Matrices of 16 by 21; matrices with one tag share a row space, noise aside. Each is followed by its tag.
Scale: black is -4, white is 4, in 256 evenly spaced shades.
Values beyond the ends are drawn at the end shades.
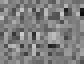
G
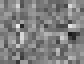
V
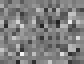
V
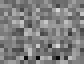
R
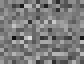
R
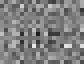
G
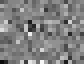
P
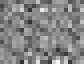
R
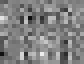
P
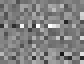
G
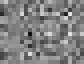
P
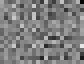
G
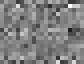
V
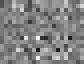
R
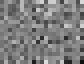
G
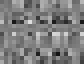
R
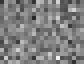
V
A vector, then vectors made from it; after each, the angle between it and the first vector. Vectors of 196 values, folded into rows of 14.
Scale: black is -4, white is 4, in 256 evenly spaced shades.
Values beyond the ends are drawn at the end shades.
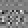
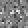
partly opposed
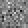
partly opposed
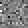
partly aligned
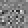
nearly parallel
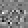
nearly opposite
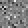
orthogonal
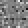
orthogonal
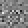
nearly opposite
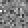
partly aligned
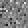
orthogonal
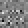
nearly opposite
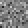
partly opposed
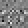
nearly opposite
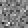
partly aligned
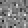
orthogonal
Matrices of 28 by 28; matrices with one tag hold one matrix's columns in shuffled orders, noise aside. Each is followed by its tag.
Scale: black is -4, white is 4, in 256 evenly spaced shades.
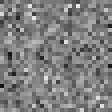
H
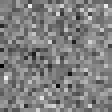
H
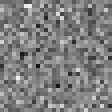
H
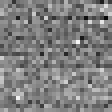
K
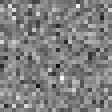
H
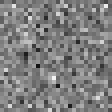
H
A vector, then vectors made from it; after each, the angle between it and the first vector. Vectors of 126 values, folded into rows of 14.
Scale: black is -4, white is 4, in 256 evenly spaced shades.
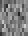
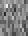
partly opposed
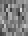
nearly parallel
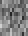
orthogonal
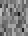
partly aligned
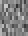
nearly opposite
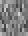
nearly opposite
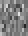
nearly opposite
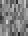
orthogonal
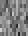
orthogonal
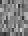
partly aligned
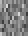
nearly opposite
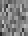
nearly parallel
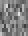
nearly opposite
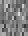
nearly opposite
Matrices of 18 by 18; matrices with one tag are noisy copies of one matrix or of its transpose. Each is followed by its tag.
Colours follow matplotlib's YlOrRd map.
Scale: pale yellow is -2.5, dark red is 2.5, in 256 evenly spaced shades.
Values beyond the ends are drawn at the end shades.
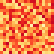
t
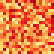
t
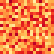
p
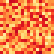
p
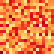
p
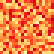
t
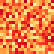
p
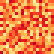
p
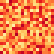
p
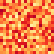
p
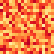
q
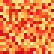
t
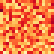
t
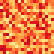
q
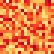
q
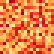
p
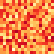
p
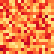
q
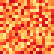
p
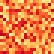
t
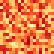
q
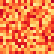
p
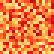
t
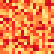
q
